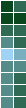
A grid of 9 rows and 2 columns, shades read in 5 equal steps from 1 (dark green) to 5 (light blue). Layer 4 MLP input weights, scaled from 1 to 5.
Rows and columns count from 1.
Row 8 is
3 2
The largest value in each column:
5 4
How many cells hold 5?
1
